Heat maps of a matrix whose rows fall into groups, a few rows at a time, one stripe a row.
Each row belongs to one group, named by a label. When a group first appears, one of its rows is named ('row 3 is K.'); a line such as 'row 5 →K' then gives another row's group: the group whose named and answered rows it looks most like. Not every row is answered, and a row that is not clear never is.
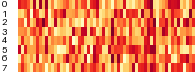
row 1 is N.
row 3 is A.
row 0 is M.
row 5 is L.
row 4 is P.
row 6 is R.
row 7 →A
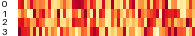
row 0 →A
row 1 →A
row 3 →M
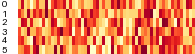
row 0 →P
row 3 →N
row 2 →R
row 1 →M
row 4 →A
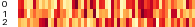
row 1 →A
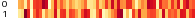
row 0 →P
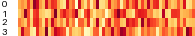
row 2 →L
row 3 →P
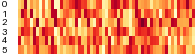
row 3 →M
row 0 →R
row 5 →L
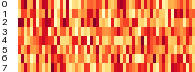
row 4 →A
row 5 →L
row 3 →P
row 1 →M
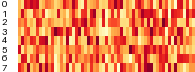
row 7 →M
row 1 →A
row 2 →A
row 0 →R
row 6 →R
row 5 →L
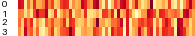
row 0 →M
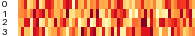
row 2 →N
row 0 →R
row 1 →M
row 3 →A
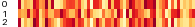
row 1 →N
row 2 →L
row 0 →L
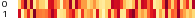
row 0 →R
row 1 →L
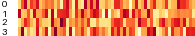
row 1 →M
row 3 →P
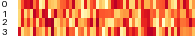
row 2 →M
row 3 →L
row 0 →R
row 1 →P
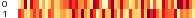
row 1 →A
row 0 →R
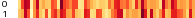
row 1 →N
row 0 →N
